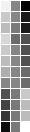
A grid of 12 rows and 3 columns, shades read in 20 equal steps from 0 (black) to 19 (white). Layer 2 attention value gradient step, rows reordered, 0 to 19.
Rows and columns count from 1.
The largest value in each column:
18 10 19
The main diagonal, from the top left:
18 10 2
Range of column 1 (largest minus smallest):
17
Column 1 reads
18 15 14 16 15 14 13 10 6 5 4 1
